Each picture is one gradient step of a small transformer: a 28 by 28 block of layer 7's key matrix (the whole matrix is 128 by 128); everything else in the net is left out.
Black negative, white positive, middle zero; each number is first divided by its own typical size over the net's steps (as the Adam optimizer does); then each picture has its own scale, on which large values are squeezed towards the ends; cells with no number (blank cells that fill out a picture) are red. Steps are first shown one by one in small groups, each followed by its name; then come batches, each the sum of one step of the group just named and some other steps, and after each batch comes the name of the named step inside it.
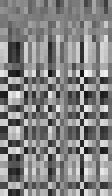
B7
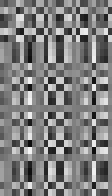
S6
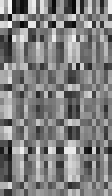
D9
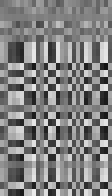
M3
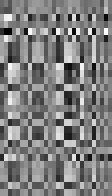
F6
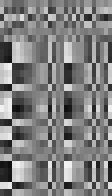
F6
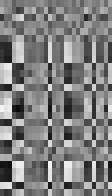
S6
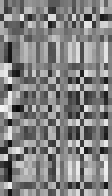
B7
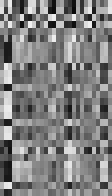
D9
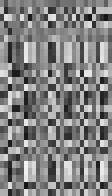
B7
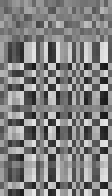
M3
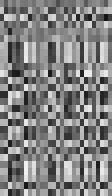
B7
